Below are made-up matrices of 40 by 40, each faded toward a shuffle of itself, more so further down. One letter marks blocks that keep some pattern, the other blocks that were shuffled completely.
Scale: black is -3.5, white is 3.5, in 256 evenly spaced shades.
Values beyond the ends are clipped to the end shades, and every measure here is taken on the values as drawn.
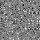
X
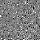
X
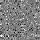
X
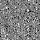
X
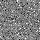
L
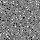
L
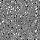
X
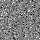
L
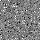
L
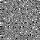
X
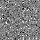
X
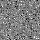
X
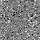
X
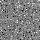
L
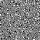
X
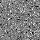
L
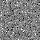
L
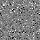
X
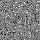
X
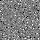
L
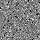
L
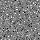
L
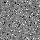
L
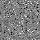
X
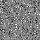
X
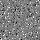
L
